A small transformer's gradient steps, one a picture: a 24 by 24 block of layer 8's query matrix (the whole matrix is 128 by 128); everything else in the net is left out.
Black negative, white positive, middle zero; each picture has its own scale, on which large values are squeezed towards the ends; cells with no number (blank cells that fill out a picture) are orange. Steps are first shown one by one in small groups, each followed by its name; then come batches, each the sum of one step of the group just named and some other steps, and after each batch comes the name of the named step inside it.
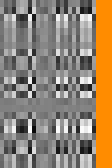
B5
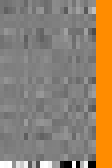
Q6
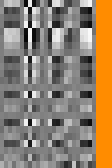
Q6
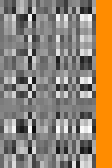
B5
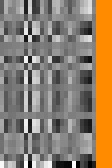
Q6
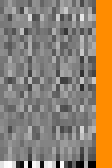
Q6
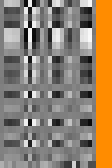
Q6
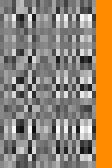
B5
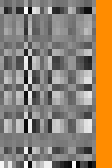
Q6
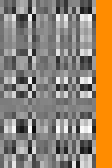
B5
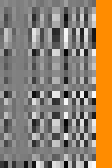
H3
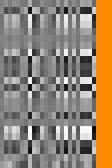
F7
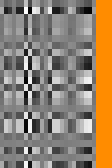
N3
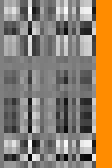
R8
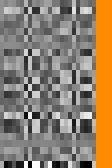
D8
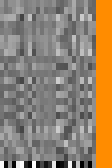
R8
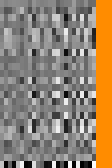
H3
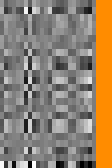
N3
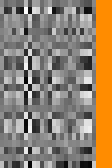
N3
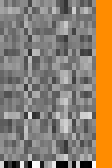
D8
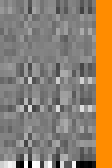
D8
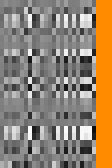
F7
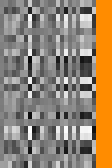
F7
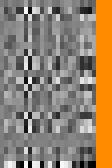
N3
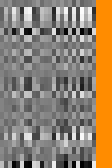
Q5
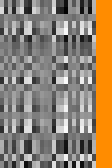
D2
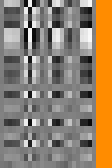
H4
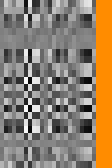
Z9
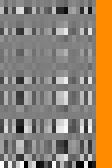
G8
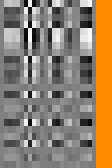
H4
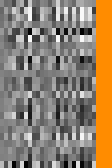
Q5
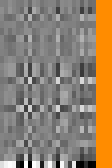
G8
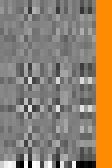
D2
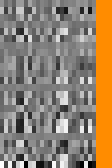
G8
